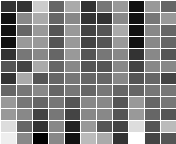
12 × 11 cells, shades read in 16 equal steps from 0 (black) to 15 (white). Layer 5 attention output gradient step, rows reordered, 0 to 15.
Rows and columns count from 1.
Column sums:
68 83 84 76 79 72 76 83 68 82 79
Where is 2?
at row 11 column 5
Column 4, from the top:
6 6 5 5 6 6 6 6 7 7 8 8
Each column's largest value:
14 10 12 8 10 11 10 10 15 9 11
